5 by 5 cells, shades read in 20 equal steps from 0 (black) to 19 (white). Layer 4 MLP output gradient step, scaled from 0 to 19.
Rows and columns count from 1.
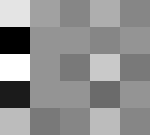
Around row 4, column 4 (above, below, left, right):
15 14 11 11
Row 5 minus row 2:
14 -2 -1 4 -1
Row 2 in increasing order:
0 10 11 11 11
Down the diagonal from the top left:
17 11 9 8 10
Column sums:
52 54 51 60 51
